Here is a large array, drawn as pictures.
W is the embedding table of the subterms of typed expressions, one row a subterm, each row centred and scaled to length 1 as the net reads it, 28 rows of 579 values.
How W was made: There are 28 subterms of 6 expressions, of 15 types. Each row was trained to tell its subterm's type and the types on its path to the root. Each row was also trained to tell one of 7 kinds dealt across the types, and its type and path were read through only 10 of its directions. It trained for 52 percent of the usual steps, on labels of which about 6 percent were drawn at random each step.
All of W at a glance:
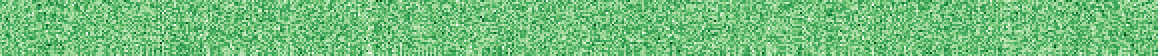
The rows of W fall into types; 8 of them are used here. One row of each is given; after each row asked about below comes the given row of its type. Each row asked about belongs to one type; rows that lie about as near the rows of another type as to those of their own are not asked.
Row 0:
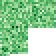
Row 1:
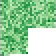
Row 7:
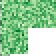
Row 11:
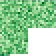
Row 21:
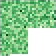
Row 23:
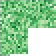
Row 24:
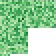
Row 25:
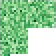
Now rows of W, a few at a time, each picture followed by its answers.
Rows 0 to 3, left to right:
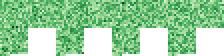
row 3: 23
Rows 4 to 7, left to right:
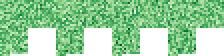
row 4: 0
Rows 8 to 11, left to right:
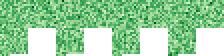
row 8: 21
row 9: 7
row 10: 21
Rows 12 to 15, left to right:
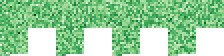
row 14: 24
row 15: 0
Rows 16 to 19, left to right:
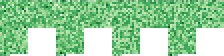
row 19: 1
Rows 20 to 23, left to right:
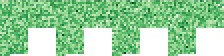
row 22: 1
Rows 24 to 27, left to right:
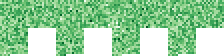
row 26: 23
